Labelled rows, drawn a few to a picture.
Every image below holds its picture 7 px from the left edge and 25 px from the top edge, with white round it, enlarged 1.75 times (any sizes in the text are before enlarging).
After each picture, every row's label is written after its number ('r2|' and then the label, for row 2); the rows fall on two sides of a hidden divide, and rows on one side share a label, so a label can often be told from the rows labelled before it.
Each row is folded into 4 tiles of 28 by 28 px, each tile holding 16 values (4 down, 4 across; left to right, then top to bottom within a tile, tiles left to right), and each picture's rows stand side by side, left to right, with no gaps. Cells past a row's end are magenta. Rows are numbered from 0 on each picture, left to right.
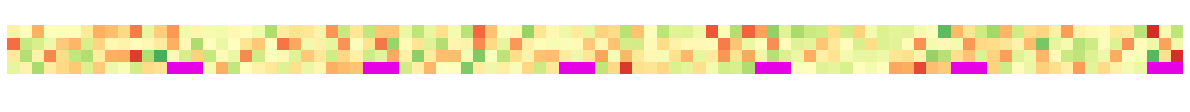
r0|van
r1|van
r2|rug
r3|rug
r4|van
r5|van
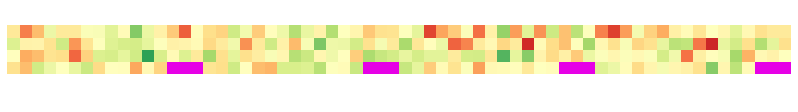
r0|van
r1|van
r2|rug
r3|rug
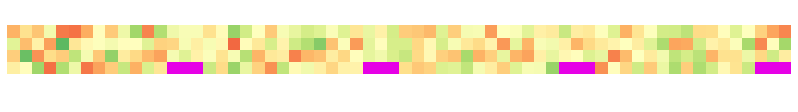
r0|rug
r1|van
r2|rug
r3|van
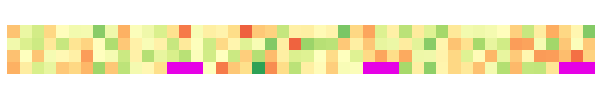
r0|van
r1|van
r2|rug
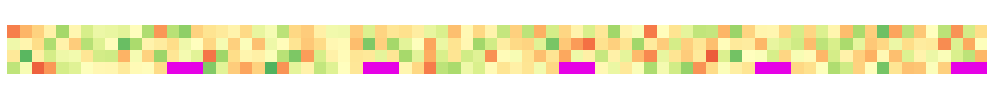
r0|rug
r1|rug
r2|rug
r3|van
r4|van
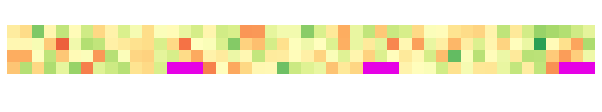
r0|rug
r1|van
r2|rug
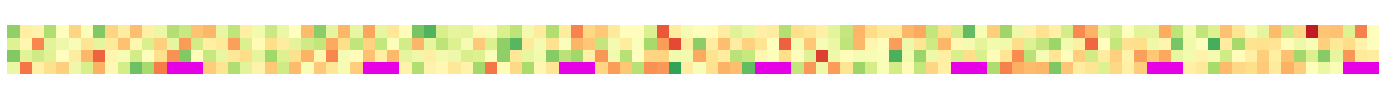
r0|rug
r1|van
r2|van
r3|van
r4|rug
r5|rug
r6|van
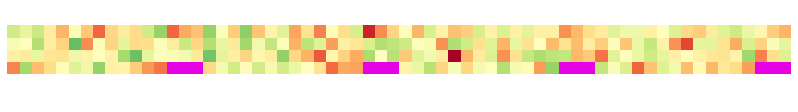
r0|van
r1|van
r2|van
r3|van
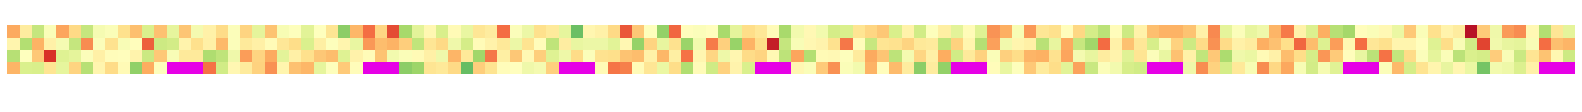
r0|van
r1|van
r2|rug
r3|rug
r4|rug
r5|van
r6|rug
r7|rug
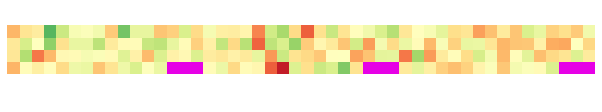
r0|rug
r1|rug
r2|rug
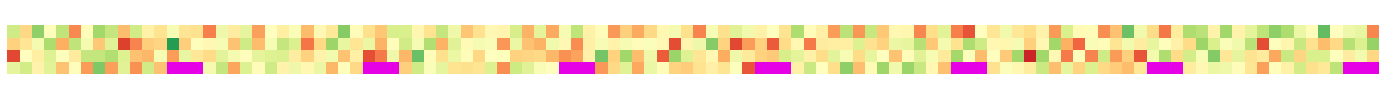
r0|rug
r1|rug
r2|rug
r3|van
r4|van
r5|van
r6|van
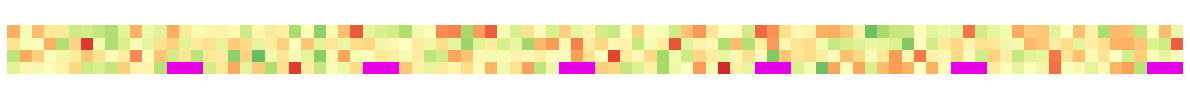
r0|van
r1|rug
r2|van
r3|van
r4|van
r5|van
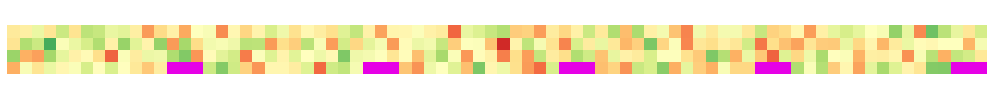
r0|van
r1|van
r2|van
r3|rug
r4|van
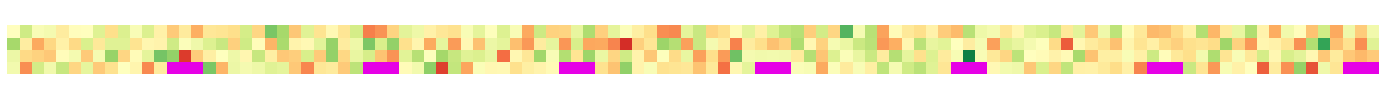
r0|van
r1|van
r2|van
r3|van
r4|rug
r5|van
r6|rug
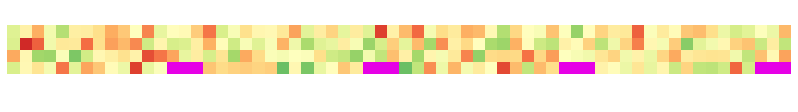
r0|rug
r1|van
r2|rug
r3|van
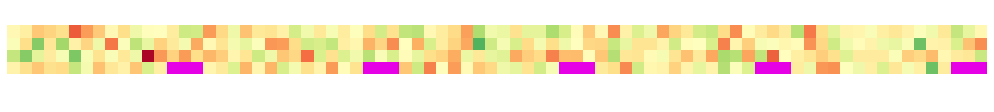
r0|rug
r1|van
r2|rug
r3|rug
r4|rug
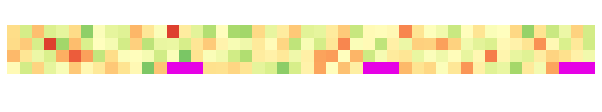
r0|van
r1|van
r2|rug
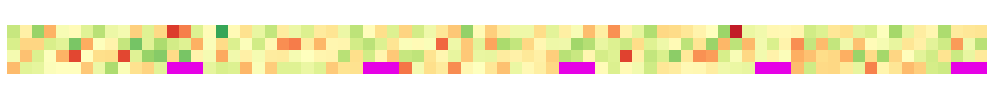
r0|van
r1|van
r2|van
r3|rug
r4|van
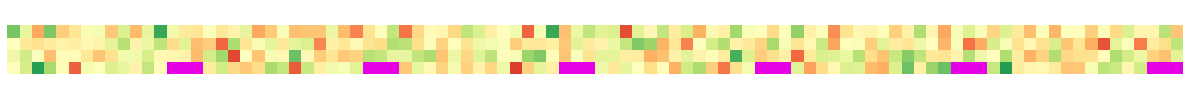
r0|van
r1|rug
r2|van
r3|van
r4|rug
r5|rug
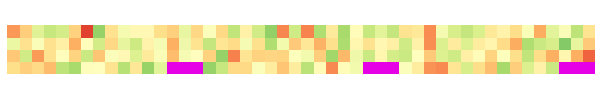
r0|rug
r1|rug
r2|rug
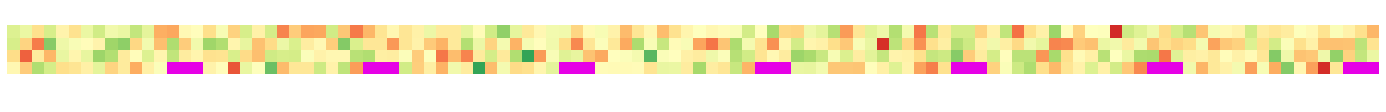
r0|van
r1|rug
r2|van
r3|rug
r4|van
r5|van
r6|van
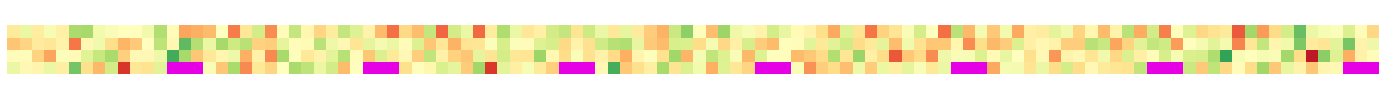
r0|van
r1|van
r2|van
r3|rug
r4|rug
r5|van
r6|van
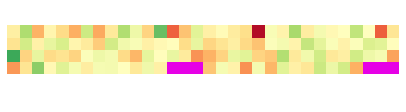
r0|van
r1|van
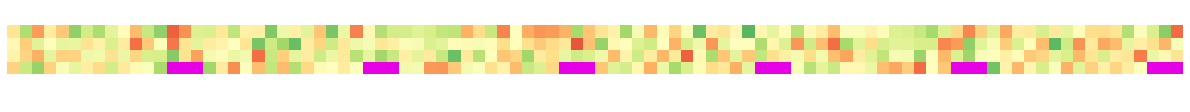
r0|van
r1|rug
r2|rug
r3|van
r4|van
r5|rug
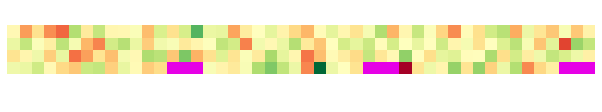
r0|van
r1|rug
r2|van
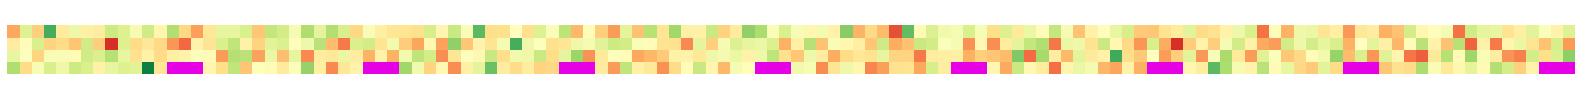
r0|rug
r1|van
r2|van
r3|van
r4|rug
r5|van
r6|van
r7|rug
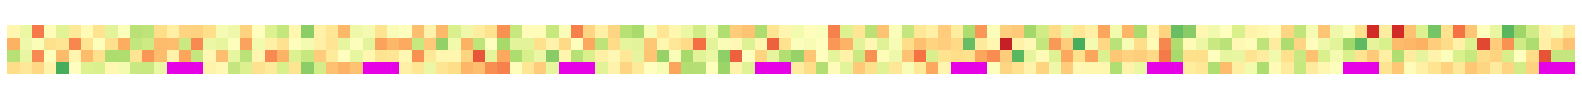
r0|rug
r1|van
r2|van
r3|rug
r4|van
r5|rug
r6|van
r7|rug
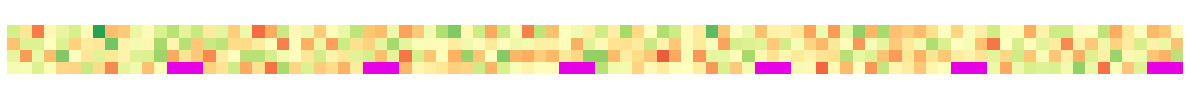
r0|van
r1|van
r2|rug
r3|van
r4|rug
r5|van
